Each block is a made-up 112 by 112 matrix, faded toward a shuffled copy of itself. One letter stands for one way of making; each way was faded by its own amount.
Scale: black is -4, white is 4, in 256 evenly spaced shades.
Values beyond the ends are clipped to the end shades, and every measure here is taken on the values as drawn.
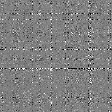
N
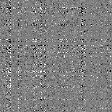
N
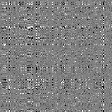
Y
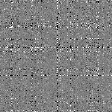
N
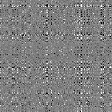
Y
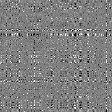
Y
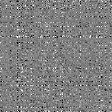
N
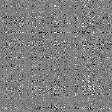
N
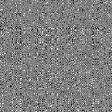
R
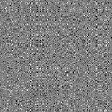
R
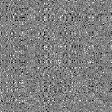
R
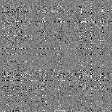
N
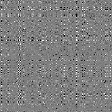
Y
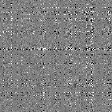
N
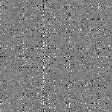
N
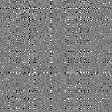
Y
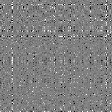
Y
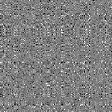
R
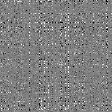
N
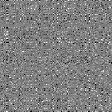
R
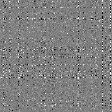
N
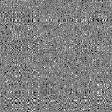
R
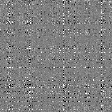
N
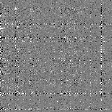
N
